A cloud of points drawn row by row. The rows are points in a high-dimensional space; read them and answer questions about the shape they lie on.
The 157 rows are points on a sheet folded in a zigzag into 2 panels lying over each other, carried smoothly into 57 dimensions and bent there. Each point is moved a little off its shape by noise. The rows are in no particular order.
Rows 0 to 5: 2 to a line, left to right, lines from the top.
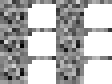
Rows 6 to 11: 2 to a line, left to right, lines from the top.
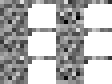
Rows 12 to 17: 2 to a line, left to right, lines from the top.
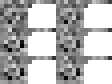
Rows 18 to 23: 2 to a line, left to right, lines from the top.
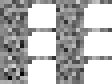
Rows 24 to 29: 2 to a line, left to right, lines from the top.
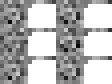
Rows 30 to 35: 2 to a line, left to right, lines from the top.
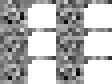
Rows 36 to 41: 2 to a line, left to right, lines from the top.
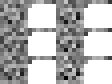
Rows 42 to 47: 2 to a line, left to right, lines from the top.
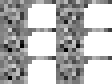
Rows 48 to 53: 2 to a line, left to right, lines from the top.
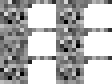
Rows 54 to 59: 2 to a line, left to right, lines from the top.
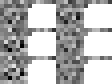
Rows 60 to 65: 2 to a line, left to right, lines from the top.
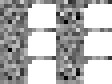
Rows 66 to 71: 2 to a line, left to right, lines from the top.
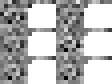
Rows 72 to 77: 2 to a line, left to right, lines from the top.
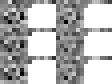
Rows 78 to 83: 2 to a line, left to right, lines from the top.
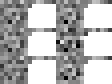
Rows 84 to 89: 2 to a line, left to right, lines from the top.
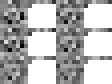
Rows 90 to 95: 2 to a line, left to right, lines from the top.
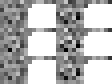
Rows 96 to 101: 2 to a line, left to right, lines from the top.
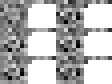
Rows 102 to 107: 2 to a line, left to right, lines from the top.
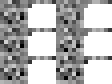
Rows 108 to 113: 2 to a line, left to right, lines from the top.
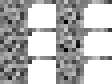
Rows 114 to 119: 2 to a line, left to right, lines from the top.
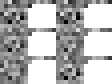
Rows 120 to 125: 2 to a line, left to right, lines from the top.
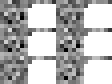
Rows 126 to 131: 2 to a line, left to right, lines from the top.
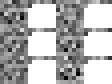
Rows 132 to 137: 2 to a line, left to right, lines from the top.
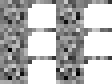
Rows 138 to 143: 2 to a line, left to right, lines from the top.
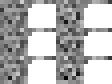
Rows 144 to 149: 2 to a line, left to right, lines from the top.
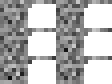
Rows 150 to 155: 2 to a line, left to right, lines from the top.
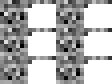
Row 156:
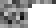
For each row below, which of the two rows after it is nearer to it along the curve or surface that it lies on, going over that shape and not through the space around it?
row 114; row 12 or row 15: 12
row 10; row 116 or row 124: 124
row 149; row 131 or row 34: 131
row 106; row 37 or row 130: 37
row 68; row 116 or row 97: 97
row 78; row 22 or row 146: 22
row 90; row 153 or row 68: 68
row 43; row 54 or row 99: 54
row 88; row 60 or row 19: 60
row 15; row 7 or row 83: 7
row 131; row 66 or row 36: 66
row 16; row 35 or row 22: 35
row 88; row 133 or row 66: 66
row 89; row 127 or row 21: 21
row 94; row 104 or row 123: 104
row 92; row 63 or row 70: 70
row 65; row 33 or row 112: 33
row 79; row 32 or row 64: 32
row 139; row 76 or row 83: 76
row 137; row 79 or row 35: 35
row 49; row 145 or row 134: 134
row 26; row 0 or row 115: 0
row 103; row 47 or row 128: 47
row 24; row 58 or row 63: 58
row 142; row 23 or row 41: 41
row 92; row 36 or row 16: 16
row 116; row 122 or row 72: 122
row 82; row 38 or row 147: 38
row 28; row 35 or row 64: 35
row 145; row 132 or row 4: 132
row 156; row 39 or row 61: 61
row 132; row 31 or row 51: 51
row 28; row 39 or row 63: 39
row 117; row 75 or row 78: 78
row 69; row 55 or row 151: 151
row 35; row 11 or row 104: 104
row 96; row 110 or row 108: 108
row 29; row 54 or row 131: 131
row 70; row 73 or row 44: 73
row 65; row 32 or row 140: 140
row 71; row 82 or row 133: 133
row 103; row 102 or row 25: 25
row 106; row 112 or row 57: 112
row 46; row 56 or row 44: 56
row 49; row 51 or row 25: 51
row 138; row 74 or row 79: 74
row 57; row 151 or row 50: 50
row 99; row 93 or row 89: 93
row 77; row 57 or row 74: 74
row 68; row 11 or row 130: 130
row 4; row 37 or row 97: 37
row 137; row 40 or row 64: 40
